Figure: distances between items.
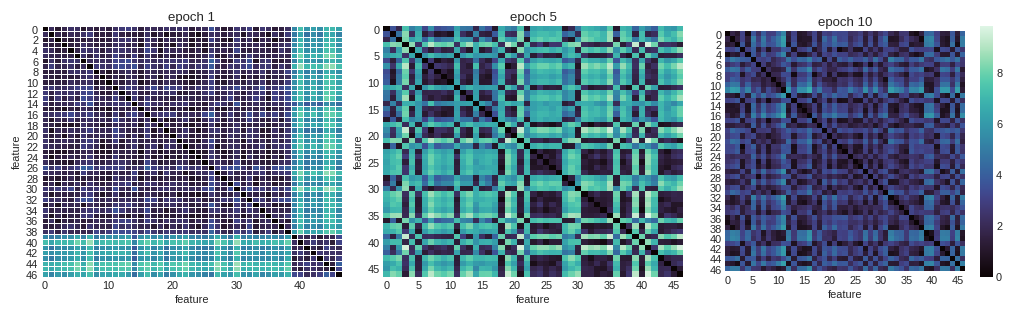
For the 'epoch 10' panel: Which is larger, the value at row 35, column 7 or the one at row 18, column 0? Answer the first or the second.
the first
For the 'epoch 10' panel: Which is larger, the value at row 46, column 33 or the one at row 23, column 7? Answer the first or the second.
the first
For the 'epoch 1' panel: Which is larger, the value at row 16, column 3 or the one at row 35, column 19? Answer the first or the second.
the first
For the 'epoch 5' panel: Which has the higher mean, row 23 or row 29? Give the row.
29
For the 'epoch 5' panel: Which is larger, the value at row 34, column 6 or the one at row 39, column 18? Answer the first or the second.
the second
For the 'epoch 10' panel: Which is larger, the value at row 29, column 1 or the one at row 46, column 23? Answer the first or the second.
the second
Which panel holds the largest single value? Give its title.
epoch 5
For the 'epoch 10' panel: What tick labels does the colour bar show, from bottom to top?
0, 2, 4, 6, 8
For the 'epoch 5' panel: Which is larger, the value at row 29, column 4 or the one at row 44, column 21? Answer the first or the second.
the first
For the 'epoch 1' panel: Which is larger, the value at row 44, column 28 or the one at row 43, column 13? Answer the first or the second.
the first
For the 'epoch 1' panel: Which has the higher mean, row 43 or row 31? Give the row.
43
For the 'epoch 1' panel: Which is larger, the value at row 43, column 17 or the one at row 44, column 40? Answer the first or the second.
the first
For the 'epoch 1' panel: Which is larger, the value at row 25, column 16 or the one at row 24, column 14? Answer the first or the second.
the first
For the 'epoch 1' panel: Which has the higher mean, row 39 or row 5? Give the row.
39
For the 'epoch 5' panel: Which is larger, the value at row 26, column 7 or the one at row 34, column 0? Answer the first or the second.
the first
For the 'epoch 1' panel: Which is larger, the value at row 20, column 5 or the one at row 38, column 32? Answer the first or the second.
the second
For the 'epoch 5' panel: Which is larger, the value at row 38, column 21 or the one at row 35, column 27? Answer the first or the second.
the first
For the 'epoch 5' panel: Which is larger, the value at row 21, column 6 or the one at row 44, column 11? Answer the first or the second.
the first
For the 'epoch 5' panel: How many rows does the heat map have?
47
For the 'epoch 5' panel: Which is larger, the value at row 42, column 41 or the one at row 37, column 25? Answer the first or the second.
the first
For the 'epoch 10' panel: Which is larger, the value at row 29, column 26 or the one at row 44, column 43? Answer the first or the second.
the second
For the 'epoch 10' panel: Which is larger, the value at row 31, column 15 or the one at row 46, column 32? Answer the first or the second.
the second
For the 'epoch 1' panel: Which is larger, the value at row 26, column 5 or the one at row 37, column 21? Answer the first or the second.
the first
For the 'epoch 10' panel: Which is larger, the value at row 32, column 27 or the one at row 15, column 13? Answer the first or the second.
the second
